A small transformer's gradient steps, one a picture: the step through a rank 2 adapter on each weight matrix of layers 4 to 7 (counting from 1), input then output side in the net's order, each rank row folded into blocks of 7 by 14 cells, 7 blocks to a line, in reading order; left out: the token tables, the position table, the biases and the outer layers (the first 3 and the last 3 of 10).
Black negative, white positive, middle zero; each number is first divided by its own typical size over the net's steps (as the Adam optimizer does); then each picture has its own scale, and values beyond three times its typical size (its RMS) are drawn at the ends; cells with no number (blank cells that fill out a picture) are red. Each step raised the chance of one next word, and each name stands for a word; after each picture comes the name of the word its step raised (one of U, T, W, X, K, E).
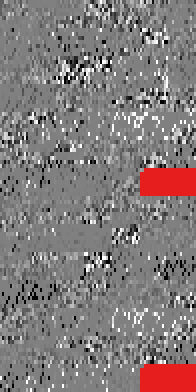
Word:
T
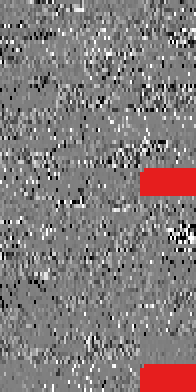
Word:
T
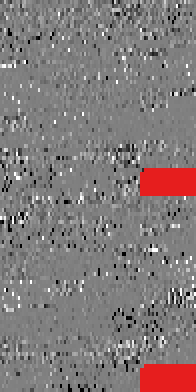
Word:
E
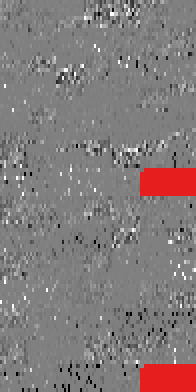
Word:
E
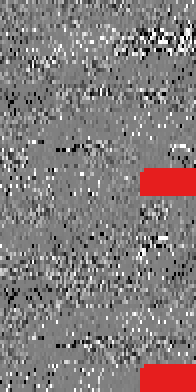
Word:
T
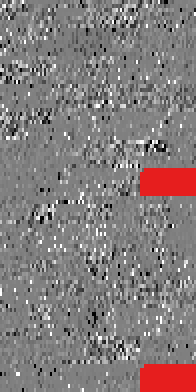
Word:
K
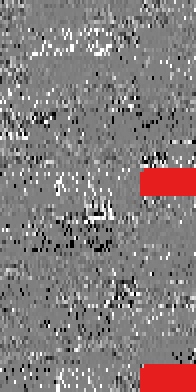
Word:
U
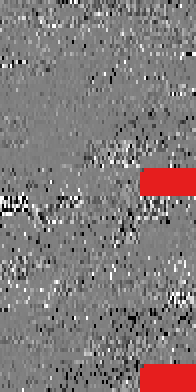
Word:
E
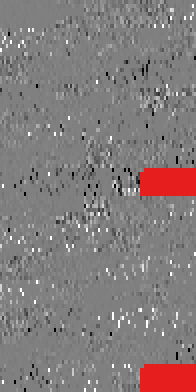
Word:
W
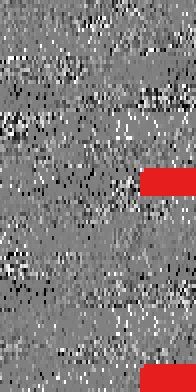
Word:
T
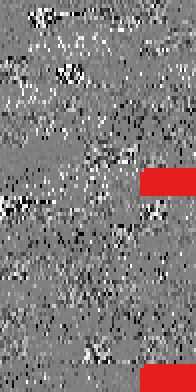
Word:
U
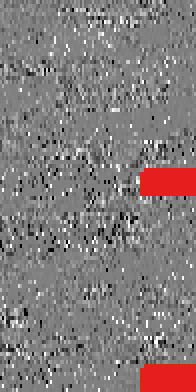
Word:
W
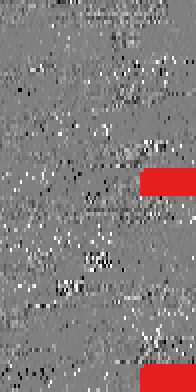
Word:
W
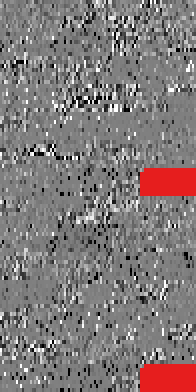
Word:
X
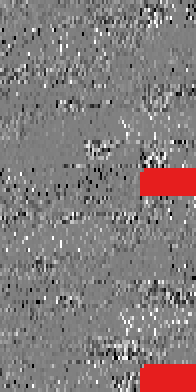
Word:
K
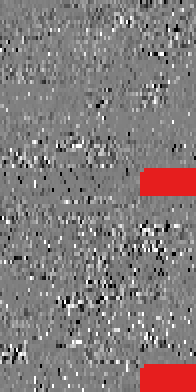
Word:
W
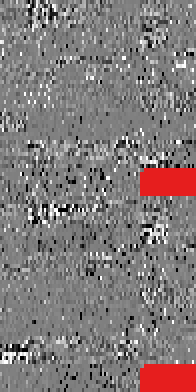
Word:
X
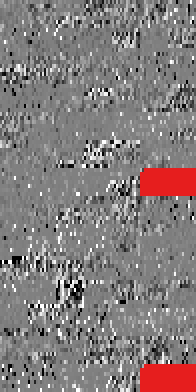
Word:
K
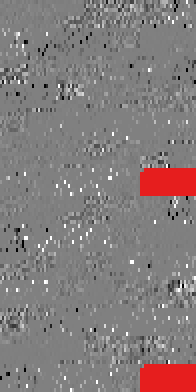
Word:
K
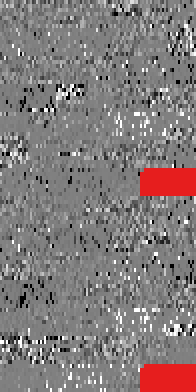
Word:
T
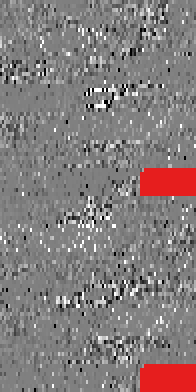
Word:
K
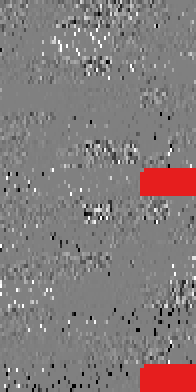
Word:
E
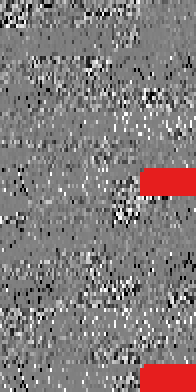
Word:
T
